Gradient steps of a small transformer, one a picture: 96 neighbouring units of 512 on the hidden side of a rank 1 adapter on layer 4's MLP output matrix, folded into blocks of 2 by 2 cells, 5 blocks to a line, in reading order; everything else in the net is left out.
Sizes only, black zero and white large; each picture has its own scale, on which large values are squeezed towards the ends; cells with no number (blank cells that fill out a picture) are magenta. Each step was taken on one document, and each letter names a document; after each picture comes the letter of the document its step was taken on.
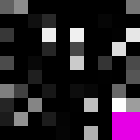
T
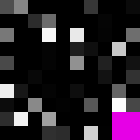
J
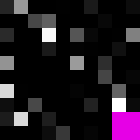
J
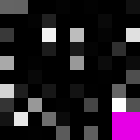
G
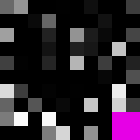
J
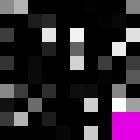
T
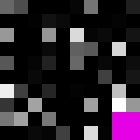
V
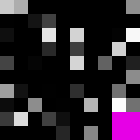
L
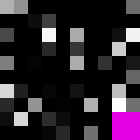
L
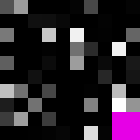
V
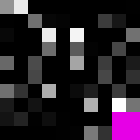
T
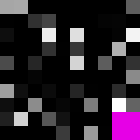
L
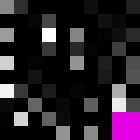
G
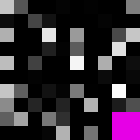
L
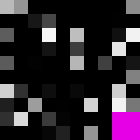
L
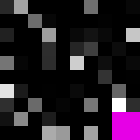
J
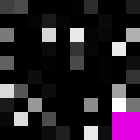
V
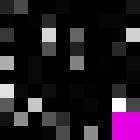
L
